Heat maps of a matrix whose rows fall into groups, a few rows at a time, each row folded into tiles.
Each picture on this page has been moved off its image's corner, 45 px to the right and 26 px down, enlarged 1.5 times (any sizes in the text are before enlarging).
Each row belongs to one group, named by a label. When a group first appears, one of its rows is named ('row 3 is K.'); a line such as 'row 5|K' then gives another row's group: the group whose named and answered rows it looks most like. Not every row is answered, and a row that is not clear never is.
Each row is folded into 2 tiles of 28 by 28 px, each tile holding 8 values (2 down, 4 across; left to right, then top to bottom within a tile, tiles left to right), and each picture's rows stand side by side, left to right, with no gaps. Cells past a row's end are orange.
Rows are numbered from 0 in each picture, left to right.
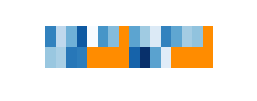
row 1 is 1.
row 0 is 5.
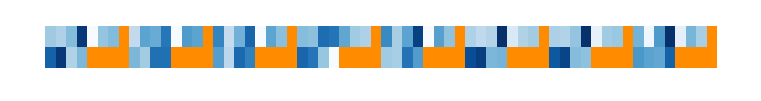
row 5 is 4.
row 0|4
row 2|5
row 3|1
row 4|5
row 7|5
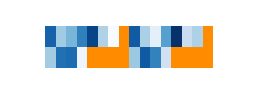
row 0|1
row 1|1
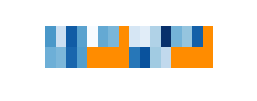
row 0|5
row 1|4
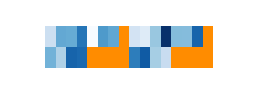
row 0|5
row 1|4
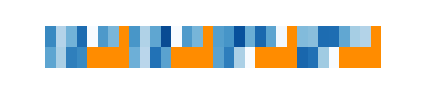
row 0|5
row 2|1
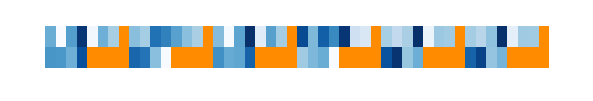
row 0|5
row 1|1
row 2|5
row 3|1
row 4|4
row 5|4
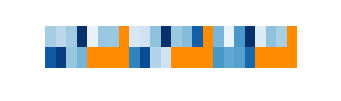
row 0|4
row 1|4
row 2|5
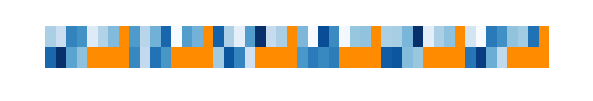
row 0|4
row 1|5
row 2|1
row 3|5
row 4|4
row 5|4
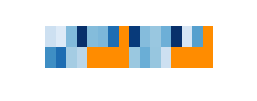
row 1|1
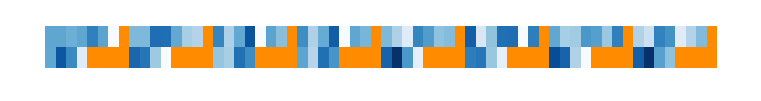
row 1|1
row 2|5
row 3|5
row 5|1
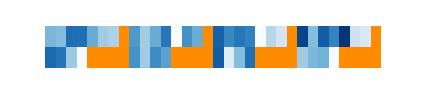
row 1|5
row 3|1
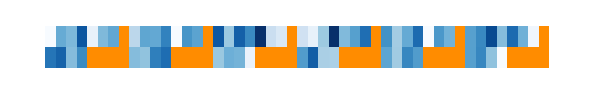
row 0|4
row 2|1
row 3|4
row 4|5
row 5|1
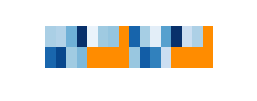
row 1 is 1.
